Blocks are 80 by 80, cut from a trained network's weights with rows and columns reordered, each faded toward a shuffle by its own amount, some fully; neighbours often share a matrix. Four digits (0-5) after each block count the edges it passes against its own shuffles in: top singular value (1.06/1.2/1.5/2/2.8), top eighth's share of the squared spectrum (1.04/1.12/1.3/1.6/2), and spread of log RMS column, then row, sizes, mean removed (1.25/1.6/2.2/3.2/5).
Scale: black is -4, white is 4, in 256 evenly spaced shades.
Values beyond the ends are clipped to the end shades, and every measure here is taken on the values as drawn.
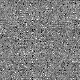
2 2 2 0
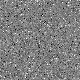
0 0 0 0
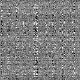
3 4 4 0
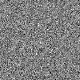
2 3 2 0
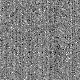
3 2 0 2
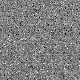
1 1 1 0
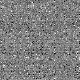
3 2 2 0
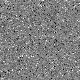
0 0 0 0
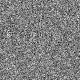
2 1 0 0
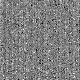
3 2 0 2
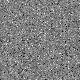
0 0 0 0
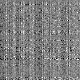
4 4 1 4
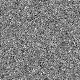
1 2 0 0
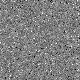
0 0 0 0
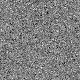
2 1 0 0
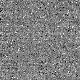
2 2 1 0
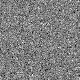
1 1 1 0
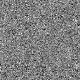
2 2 1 1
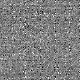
2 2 3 0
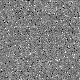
1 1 1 0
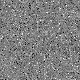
0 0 1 0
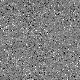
1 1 1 0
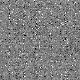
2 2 2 0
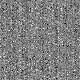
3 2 0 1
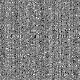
3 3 0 2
